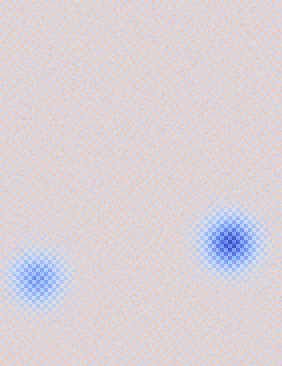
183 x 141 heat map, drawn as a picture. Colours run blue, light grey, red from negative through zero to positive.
Slope: none. Dips: two. Mirror symmetry: none. Odd rows or columns: none.
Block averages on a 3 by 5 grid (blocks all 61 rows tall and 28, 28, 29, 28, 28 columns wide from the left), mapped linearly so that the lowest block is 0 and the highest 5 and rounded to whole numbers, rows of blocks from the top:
5 5 5 5 5 | 5 5 5 3 2 | 0 4 5 3 2
